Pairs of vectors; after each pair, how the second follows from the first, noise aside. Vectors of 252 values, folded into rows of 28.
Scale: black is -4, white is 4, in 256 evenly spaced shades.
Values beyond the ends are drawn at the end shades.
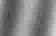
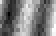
scaled up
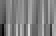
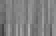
shrunk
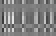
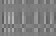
shrunk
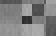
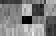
scaled up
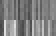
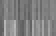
shrunk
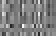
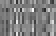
reversed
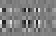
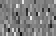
shuffled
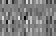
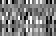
scaled up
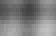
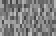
shuffled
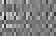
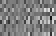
reversed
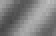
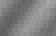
shrunk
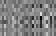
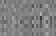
shrunk
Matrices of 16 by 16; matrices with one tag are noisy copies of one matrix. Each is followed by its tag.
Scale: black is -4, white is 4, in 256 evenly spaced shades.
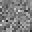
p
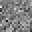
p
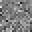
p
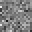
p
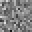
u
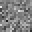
p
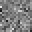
p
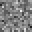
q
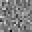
u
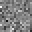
p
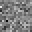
p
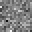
p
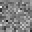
p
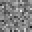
q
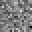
q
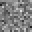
q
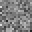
p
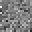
p
